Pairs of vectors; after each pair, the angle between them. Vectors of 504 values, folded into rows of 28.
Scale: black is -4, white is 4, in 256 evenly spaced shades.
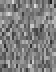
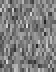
orthogonal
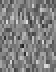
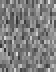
partly opposed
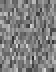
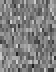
partly aligned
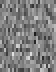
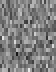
partly opposed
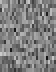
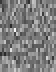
nearly opposite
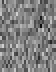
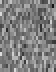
partly aligned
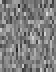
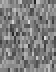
orthogonal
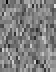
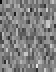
orthogonal
